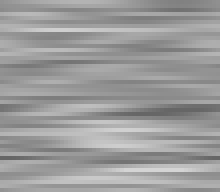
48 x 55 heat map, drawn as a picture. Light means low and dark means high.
Streaks run across, left to right. Overall the values sit about 40% of the way up the scale. The values follow a bell shape. The bottom middle is the ninth with the lowest average. The middle right is the ninth with the highest average.
